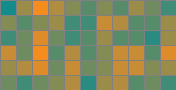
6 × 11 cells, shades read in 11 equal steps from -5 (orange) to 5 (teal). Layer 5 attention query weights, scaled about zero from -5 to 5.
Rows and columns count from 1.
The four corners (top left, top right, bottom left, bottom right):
5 3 1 3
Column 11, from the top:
3 -1 -1 -4 -1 3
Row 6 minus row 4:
4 2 6 -2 0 2 -1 1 5 -1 7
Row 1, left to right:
5 -1 -5 -2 0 2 0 2 -1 1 3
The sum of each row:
4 5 12 -13 -15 10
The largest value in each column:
5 3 1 2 3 4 0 2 2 4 3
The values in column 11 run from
-4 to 3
